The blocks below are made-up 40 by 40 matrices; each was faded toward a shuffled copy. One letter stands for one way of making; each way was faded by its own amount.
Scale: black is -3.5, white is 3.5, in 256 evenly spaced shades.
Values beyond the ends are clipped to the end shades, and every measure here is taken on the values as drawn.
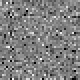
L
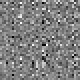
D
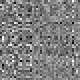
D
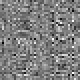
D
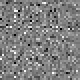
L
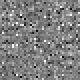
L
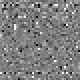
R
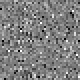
L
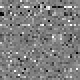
R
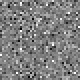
L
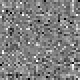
L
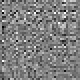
D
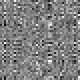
D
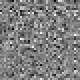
D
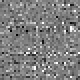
R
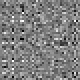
D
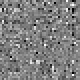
R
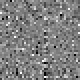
L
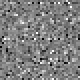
R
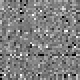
R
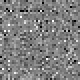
R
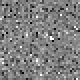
L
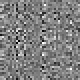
D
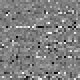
R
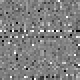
R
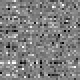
R
